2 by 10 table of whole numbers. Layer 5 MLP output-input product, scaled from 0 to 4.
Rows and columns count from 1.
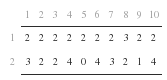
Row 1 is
2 2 2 2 2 2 2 3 2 2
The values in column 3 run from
2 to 2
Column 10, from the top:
2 4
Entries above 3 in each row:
0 3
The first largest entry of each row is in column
8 4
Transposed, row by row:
2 3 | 2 2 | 2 2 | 2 4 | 2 0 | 2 4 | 2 3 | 3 2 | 2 1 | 2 4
